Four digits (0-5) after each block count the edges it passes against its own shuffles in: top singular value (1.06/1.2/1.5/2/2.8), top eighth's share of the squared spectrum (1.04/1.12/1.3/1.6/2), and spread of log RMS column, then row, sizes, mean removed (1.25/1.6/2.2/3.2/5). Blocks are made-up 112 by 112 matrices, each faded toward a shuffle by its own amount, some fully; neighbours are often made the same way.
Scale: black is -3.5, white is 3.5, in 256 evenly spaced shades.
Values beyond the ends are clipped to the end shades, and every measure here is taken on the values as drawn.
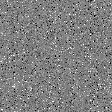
1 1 2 0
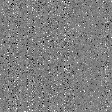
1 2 3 0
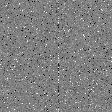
2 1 1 0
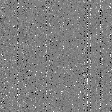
3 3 3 0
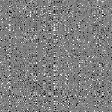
5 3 3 2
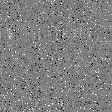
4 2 1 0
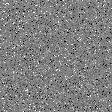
2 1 0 0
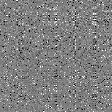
4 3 2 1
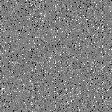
4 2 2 1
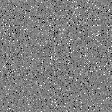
4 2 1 1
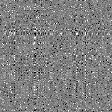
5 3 2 2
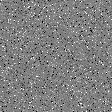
0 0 0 0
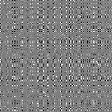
5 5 4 4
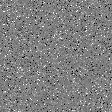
2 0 0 0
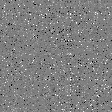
3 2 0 1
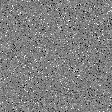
0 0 0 0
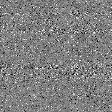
1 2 1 3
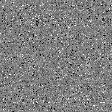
1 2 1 2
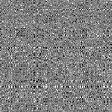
5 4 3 3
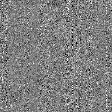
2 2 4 0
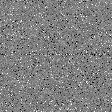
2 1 0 1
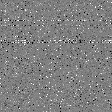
2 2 1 2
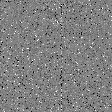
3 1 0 0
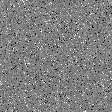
0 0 0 0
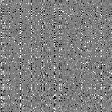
5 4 3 2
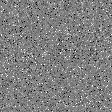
1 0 0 0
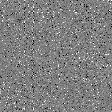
3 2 1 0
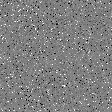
0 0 0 0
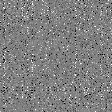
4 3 2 2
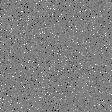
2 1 0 0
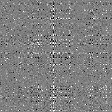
4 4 3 3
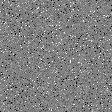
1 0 0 0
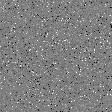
0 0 0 0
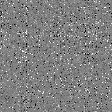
3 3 2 1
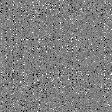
2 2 3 2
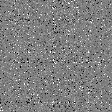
2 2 2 1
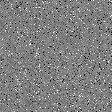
1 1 1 0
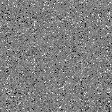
1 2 2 1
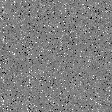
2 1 1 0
